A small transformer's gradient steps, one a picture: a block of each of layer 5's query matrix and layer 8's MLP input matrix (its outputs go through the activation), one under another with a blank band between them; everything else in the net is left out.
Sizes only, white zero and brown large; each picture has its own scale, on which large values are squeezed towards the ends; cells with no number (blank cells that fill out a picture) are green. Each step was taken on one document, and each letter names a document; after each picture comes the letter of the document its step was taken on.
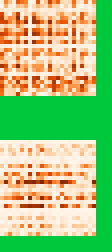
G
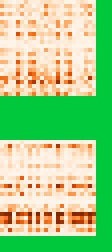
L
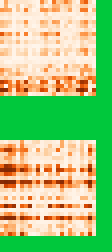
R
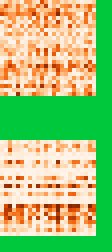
L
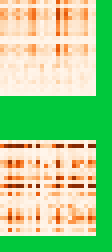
L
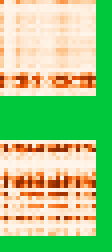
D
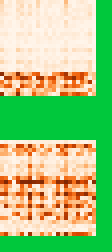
D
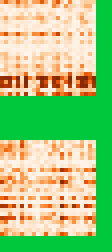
R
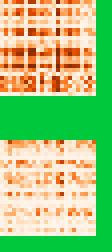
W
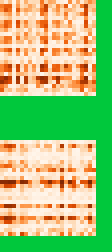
R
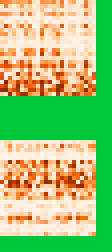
W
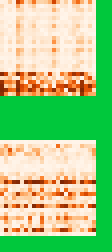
G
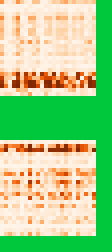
D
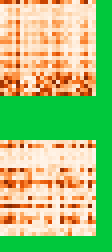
R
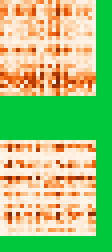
L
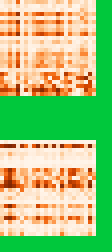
R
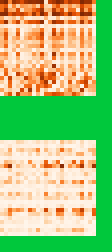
W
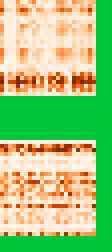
D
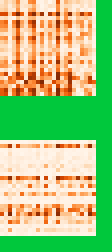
L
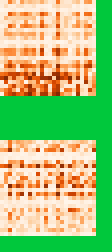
W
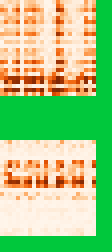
W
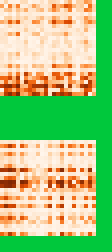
R
